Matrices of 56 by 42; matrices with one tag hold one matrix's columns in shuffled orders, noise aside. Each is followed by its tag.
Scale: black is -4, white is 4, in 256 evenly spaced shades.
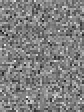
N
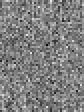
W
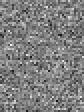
N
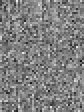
W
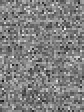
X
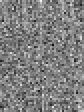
W
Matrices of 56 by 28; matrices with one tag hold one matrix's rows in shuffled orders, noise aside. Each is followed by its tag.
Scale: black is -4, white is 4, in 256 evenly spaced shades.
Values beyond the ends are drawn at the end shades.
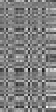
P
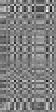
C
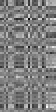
P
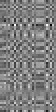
C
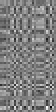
C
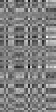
P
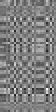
C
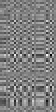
C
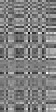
P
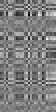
P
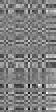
P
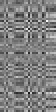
P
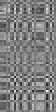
C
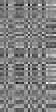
P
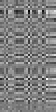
P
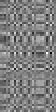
C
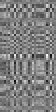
C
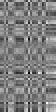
P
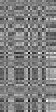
P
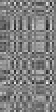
C
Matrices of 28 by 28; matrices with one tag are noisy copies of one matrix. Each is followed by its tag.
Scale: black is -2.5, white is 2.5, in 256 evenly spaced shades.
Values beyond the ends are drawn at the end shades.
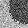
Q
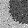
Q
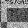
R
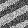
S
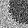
Q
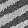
S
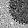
Q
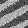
S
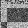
R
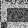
R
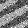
S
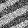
S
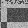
R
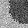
Q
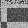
R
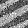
S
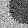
Q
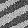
S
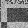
R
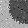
Q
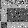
R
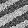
S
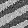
S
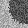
Q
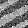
S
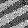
S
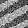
S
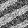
S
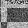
R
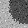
Q
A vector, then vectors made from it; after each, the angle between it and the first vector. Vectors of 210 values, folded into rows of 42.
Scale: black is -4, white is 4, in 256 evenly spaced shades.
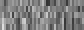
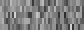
partly aligned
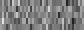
partly aligned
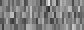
partly opposed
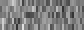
partly aligned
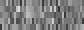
orthogonal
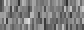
orthogonal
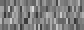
orthogonal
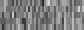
nearly opposite
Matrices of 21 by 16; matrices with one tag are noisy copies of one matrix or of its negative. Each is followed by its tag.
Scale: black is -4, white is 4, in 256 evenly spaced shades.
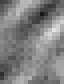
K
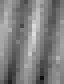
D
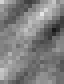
K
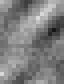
K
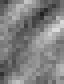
K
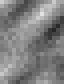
K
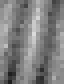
D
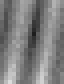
D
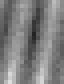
D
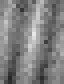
D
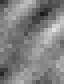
K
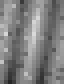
D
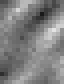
K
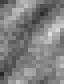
K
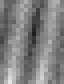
D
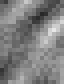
K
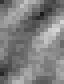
K
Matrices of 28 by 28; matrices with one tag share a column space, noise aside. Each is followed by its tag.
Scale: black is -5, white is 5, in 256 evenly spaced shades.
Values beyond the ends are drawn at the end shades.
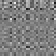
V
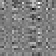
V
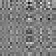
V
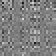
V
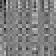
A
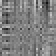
A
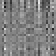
A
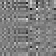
V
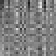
A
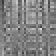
A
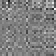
V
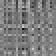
A
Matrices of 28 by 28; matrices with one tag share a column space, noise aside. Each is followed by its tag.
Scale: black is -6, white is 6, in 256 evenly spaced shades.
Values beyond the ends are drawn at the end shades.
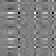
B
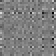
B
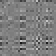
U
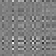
U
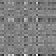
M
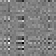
U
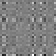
M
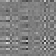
U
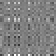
M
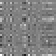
M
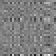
M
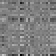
M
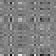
M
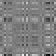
M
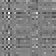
B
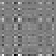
M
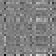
M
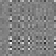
U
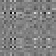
B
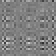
U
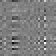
U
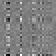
M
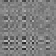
U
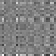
M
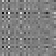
B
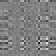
U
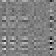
U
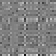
M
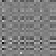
U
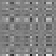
M
